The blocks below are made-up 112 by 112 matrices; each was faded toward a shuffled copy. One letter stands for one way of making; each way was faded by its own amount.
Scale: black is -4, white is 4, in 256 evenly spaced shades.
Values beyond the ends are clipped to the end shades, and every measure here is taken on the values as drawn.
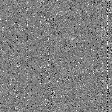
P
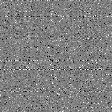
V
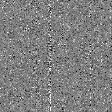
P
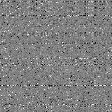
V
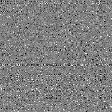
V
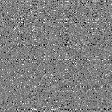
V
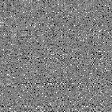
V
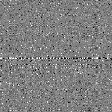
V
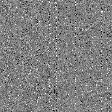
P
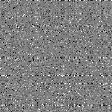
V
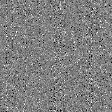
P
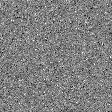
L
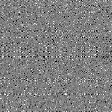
V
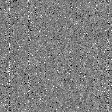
P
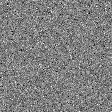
L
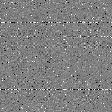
V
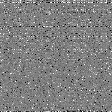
V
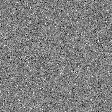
L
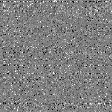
V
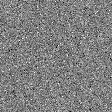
L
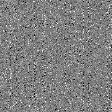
P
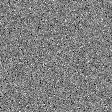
L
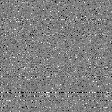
V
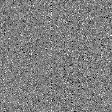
P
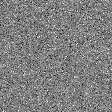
L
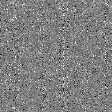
P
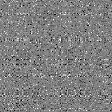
V
